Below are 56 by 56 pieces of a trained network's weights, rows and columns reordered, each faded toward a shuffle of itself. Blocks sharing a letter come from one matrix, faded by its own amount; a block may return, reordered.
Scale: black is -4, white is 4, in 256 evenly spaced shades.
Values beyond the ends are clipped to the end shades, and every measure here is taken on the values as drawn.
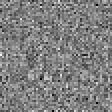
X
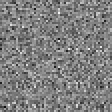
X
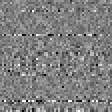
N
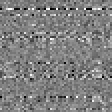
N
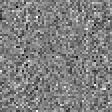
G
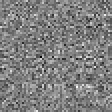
X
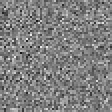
X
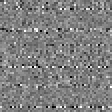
N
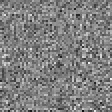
X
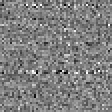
G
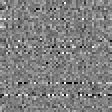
N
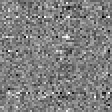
G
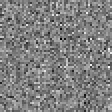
G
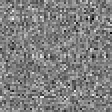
X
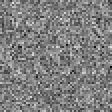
X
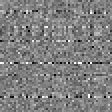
N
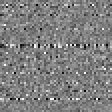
N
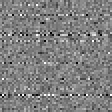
N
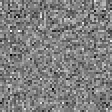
X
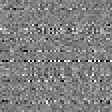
N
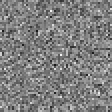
X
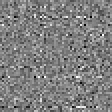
G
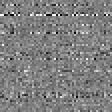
N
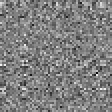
X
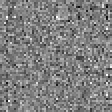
G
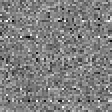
G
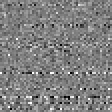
N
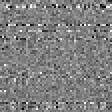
N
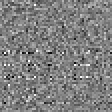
G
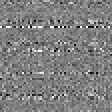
N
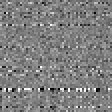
N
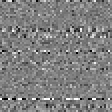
N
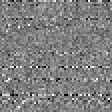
N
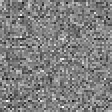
X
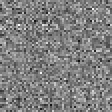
X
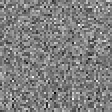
X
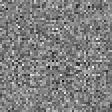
X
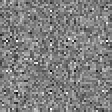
G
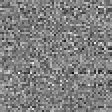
X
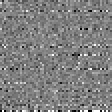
N
